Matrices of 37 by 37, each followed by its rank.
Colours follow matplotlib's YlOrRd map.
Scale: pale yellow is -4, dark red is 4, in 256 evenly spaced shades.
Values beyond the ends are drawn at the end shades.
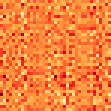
five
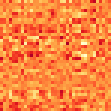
five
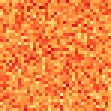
full rank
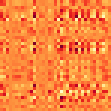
three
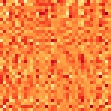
five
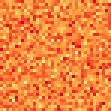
full rank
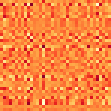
three
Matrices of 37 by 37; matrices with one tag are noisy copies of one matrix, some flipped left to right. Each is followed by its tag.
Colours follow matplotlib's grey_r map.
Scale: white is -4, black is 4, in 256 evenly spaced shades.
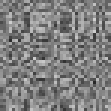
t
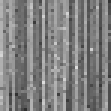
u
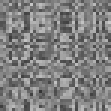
t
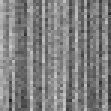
u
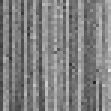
u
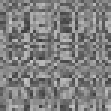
t
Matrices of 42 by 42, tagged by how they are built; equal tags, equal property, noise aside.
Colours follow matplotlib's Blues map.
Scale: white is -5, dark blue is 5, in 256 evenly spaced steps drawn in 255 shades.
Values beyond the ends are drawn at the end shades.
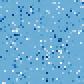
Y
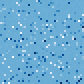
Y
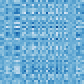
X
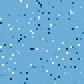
Y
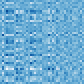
X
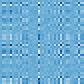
X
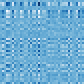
X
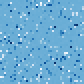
Y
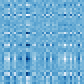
X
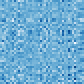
X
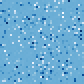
Y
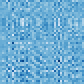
X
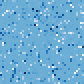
Y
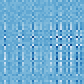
X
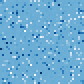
Y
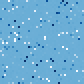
Y
